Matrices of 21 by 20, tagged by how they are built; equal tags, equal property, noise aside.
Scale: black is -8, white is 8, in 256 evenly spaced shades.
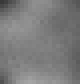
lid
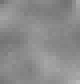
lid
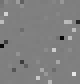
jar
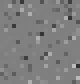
jar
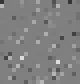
jar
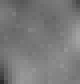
lid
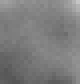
lid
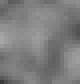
lid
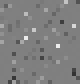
jar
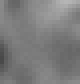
lid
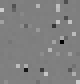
jar
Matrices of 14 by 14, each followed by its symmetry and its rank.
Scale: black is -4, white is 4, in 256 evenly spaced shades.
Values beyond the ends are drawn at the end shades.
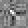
symmetric, rank three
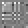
symmetric, rank two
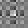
symmetric, rank one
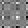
symmetric, rank one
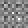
symmetric, rank two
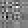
antisymmetric, rank two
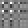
symmetric, rank one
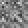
symmetric, rank two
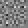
antisymmetric, rank two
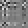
antisymmetric, rank two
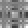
symmetric, rank two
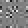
antisymmetric, rank two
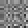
antisymmetric, rank two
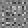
antisymmetric, rank two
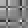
symmetric, rank one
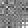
symmetric, rank three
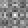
symmetric, rank two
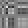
symmetric, rank one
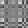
symmetric, rank one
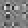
antisymmetric, rank two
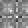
symmetric, rank three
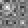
symmetric, rank three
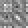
symmetric, rank three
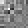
symmetric, rank two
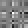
symmetric, rank one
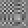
symmetric, rank two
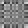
symmetric, rank one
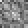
symmetric, rank three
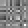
symmetric, rank two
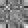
symmetric, rank three
